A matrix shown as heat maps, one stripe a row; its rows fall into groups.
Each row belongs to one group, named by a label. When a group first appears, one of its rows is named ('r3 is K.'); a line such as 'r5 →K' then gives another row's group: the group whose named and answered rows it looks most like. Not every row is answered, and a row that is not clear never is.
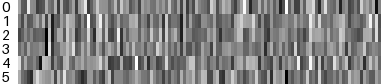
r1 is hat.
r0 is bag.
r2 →hat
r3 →hat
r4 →hat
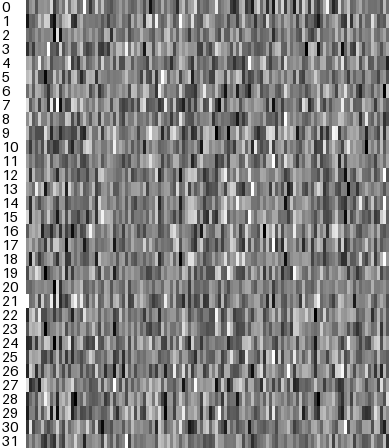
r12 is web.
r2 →hat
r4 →web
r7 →hat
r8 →web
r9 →bag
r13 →bag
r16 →bag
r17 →bag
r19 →bag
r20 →hat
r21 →hat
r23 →bag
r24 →hat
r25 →bag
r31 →hat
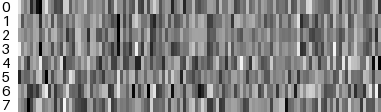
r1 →hat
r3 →hat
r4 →web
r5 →hat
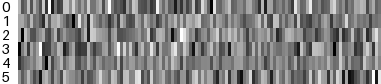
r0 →hat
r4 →hat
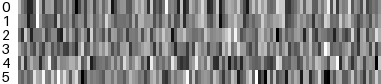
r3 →bag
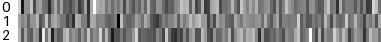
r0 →web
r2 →hat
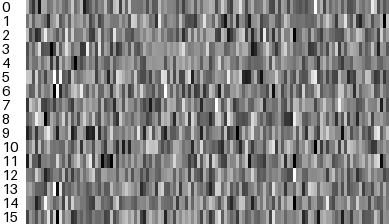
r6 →hat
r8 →bag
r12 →bag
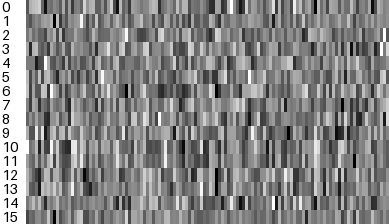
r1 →hat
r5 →web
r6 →hat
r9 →bag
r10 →hat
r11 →hat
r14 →bag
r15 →hat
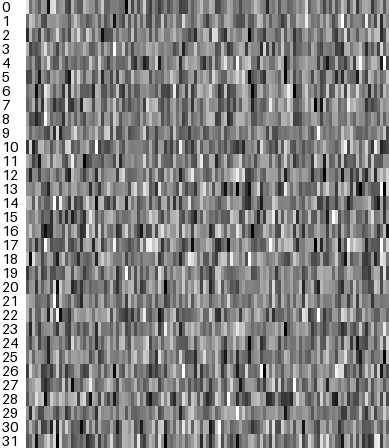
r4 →web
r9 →hat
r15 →bag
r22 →hat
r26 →bag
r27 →bag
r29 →web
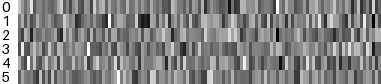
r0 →web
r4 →bag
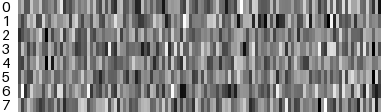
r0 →web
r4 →hat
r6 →web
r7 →bag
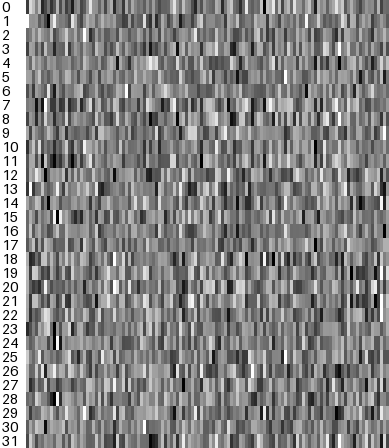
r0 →bag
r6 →hat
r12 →bag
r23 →hat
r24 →hat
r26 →bag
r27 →bag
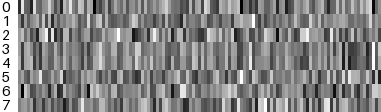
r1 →hat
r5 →web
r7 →bag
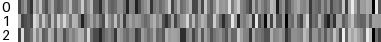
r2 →web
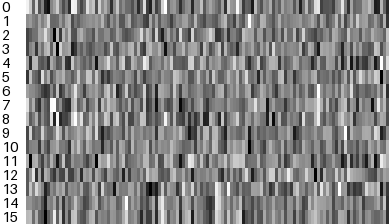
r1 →web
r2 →hat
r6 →hat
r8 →hat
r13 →bag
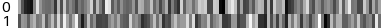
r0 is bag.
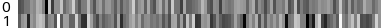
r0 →hat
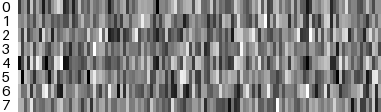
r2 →hat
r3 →web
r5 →web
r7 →web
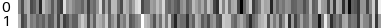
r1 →bag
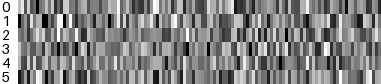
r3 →bag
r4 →bag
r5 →hat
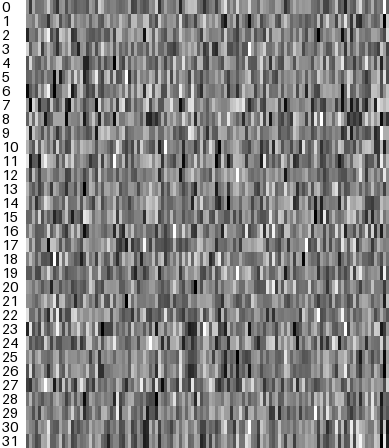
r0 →web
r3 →web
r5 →hat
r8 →bag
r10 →hat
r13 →bag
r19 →web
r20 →bag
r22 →hat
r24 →bag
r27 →hat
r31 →web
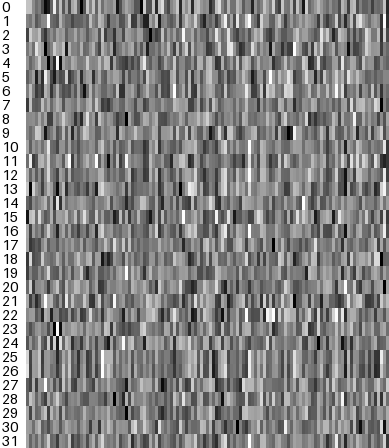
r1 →web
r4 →hat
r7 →web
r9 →bag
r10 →web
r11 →web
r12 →web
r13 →web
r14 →hat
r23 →hat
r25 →web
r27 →hat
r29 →hat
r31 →web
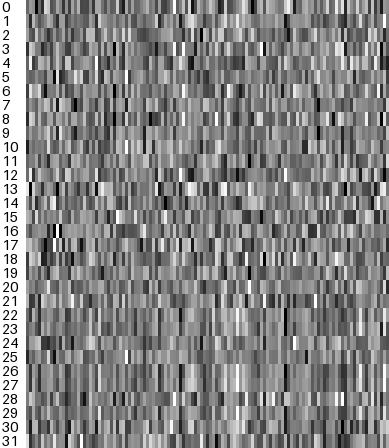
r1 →web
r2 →bag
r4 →web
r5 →hat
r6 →bag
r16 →hat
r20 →web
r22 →web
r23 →web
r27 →web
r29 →web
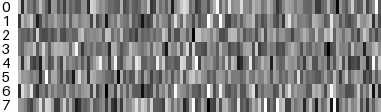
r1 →bag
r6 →bag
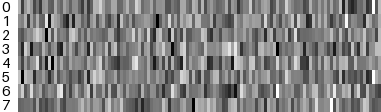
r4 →hat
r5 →web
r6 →web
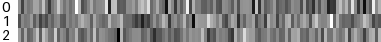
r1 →bag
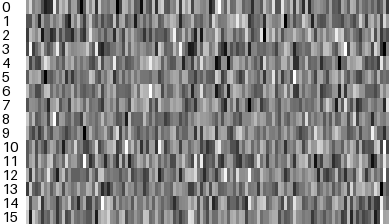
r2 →bag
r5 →bag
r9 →bag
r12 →web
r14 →web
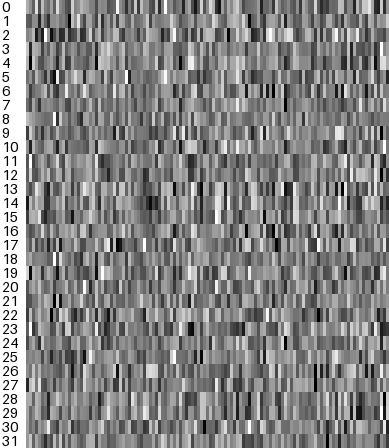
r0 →hat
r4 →web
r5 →hat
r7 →web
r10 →web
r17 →hat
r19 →web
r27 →bag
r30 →web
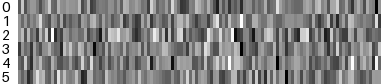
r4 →web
